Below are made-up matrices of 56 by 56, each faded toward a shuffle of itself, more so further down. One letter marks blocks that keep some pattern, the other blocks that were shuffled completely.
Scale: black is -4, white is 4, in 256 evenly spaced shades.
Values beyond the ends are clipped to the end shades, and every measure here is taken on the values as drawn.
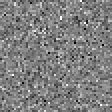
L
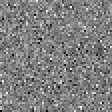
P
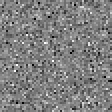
L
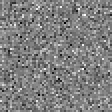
L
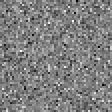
P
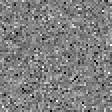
P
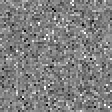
P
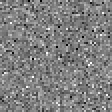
P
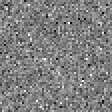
P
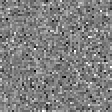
P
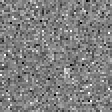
L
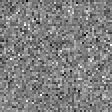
P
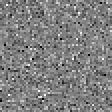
L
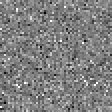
L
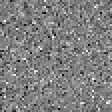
P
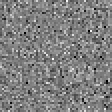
L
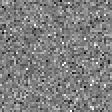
L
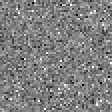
P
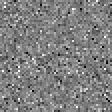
L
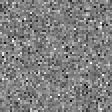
P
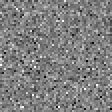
L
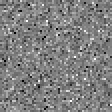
P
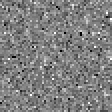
P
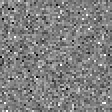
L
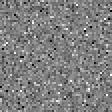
P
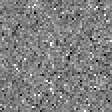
P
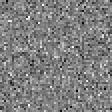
L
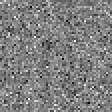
P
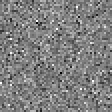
P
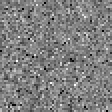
P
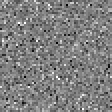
P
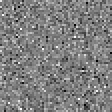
P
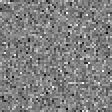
P
